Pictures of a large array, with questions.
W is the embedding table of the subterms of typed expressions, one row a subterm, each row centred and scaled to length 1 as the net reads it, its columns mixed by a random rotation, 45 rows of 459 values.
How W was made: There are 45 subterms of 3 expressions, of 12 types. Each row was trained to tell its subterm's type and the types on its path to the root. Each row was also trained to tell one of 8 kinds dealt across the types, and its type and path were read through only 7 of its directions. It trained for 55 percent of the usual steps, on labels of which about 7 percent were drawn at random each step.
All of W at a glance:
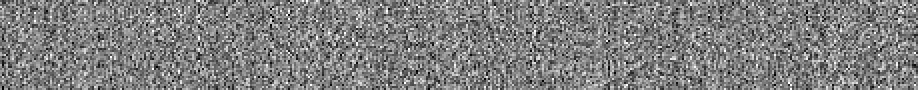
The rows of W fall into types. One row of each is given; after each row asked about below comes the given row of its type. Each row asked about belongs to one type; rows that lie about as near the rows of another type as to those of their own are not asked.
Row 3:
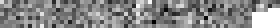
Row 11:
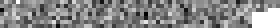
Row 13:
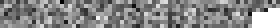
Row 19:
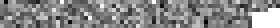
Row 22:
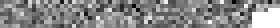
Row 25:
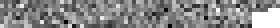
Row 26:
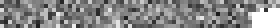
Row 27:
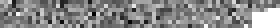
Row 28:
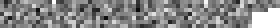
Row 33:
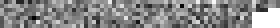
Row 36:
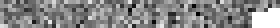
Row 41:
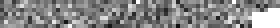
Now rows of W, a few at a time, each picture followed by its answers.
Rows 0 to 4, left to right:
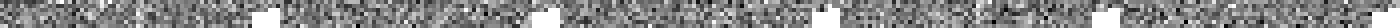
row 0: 19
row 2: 11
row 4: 13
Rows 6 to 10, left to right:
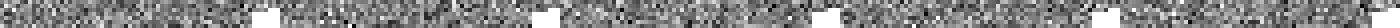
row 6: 22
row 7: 25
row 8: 3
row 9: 22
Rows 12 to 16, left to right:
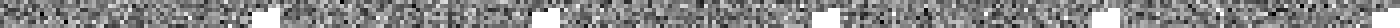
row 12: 13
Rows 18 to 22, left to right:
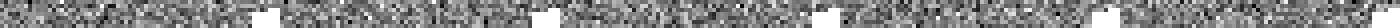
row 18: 19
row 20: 33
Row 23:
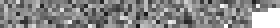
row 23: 11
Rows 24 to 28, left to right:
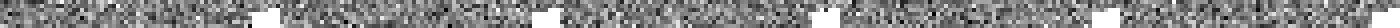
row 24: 19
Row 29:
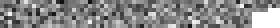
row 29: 28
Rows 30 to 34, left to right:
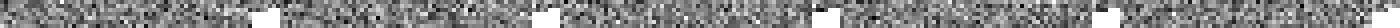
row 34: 11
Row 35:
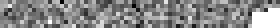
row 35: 13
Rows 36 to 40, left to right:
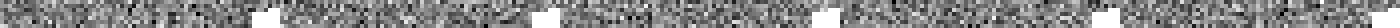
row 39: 41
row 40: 3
